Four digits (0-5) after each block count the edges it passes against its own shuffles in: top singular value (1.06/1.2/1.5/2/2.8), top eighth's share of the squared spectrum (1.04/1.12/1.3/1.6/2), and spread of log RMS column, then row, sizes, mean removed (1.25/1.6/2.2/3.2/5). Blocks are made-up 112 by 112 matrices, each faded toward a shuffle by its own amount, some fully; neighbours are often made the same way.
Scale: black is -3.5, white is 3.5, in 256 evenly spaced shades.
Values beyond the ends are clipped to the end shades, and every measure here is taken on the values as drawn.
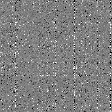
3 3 3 2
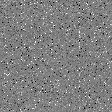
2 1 1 0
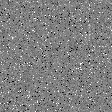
0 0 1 0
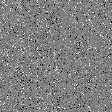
1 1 2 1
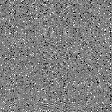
4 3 2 1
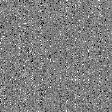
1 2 3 0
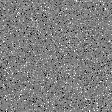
2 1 0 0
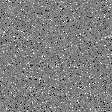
2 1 0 0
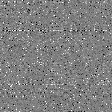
4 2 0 2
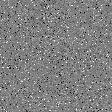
2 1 0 0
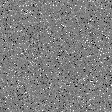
1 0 0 0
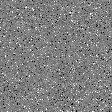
2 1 0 0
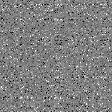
4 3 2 2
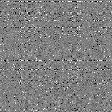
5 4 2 3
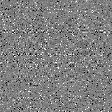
4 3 1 2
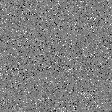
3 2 0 1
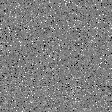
3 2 0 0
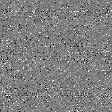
4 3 1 2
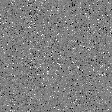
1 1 1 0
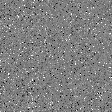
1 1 1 0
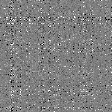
2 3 3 3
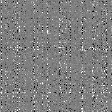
2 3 4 3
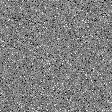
0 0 0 0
